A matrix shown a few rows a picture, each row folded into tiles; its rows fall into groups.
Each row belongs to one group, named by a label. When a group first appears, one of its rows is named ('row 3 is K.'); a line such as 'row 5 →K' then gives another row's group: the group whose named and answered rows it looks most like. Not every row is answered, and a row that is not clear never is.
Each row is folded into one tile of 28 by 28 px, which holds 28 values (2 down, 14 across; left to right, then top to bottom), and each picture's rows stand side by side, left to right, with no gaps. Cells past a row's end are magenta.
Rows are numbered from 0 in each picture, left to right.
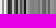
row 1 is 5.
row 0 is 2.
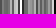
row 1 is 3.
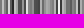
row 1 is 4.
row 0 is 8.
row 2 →3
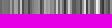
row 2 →2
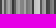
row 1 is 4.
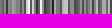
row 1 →2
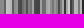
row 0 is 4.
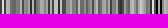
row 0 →3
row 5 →5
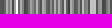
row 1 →8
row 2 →8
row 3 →4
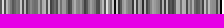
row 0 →3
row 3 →5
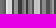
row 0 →4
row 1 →4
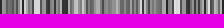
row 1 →4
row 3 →2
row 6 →4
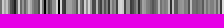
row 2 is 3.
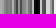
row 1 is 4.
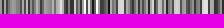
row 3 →2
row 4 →4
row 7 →4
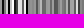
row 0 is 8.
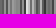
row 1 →2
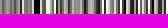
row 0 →5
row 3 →5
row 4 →8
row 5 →8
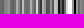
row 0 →5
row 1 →8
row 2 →2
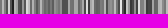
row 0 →8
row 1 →2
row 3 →3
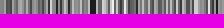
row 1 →5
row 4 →2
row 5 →8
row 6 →8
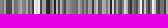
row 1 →4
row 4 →2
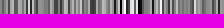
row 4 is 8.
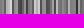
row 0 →4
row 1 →4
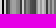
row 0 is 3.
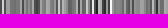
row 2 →3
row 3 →8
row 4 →5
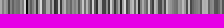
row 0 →3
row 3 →8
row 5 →8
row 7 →4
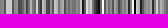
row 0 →4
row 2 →3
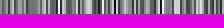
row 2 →3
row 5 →5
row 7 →2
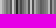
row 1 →3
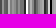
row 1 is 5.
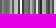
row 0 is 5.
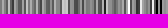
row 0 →8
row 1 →8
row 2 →4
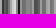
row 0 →2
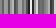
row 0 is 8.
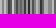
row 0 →2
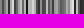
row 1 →2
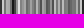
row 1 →8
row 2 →3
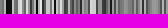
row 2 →2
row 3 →4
